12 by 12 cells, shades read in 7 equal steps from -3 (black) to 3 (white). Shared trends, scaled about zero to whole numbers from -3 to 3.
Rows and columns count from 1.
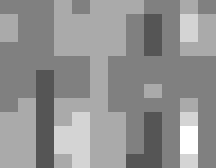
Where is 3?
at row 10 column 11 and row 11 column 11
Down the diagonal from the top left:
0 0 0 1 0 1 0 0 -1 0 3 0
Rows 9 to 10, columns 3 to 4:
-1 1 / -1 2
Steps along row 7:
same down up same up down same up down same same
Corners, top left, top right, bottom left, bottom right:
0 0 1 0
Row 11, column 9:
-1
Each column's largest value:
1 1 0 2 2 1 1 1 1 0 3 1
